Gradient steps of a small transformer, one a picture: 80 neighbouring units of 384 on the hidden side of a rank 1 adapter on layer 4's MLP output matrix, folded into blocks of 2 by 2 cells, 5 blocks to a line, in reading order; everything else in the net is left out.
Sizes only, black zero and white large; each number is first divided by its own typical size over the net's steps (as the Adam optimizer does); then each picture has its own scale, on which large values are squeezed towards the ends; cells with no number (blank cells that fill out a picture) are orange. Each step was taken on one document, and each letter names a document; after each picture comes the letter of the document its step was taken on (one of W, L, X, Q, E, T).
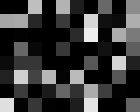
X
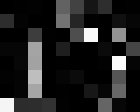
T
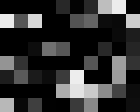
X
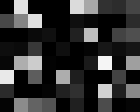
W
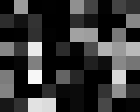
W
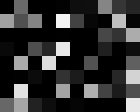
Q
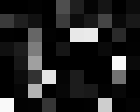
T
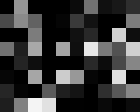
W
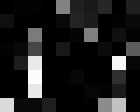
T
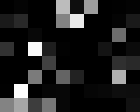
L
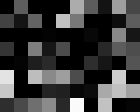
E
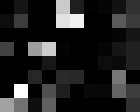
L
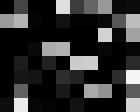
Q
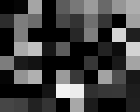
X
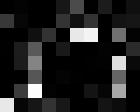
T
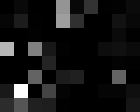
L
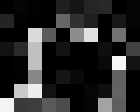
T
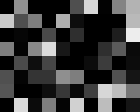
E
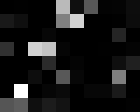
L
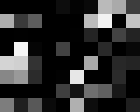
X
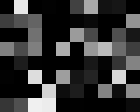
W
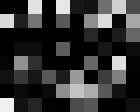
X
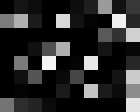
Q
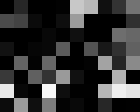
E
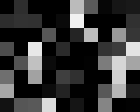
W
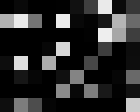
Q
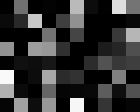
E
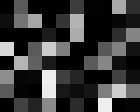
E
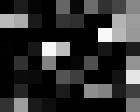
Q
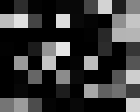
Q
